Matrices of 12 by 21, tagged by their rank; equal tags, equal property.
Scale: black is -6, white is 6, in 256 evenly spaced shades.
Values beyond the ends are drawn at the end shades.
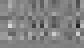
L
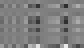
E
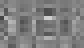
L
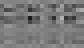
L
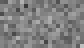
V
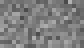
V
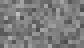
V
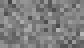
V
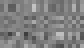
L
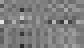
L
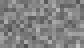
V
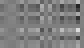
E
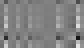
E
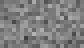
V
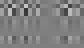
E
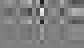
E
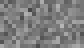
V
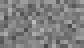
V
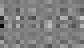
L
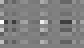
E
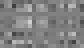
L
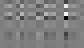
E
